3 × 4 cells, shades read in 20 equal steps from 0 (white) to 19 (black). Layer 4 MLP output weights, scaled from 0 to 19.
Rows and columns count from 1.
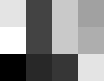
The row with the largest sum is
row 3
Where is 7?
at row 1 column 4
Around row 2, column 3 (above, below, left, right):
4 15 14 6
